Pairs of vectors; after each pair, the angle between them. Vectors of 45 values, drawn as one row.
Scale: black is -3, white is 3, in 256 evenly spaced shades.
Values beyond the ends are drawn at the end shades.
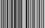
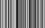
partly opposed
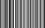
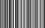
nearly parallel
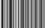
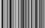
nearly parallel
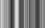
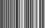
partly opposed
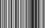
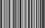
orthogonal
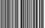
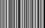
nearly opposite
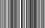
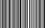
partly opposed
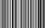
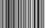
orthogonal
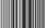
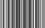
partly aligned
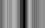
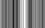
nearly opposite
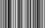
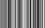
nearly parallel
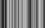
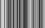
nearly opposite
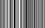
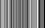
orthogonal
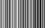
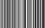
partly aligned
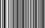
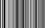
nearly parallel
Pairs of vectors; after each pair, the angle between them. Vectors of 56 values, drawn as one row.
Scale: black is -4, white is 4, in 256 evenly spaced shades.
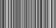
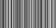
nearly parallel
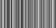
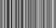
nearly parallel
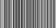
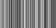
orthogonal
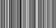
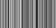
nearly opposite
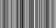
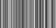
partly aligned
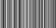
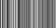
orthogonal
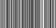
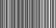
partly aligned
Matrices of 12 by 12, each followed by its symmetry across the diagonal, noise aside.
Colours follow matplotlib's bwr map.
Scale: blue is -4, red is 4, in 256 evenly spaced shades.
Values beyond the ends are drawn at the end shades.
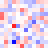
neither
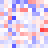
neither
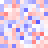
symmetric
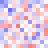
symmetric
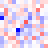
neither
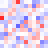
symmetric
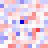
neither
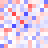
symmetric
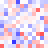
neither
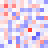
symmetric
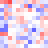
neither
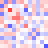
symmetric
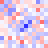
symmetric
